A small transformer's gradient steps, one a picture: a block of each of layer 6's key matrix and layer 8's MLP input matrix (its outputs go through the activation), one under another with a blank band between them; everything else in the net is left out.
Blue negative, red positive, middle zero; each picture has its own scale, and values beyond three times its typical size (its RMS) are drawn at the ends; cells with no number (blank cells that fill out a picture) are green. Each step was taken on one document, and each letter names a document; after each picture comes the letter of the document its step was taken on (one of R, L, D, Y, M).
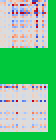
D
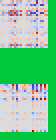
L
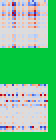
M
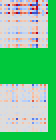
L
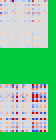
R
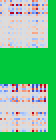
L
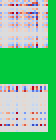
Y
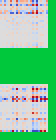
R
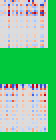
D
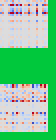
L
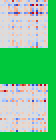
L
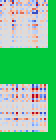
R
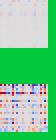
M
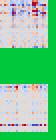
Y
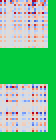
D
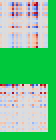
M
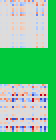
M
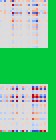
R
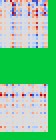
M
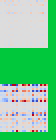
L
